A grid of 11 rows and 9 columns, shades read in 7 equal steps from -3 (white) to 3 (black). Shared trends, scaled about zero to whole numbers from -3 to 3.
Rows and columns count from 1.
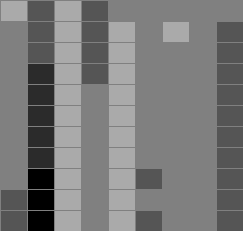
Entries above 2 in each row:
0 0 0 0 0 0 0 0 1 1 1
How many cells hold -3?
0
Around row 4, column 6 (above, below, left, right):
0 0 -1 0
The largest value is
3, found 3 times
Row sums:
0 0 1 2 1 1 1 1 3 3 4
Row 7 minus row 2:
0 1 0 -1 0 0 1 0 0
